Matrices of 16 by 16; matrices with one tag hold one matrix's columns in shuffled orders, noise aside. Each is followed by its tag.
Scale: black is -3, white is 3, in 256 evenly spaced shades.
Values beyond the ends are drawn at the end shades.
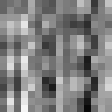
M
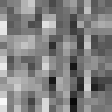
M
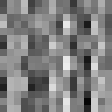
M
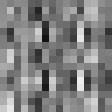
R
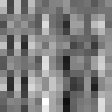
M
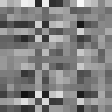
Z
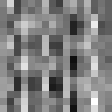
M
